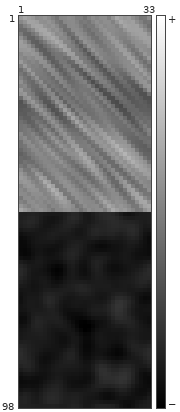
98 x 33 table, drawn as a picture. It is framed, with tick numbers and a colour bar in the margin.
It is made of 2 by 1 panels. Panel 1,1: middling, slanting down to the right. Panel 2,1: very low, blotchy, faint in contrast.
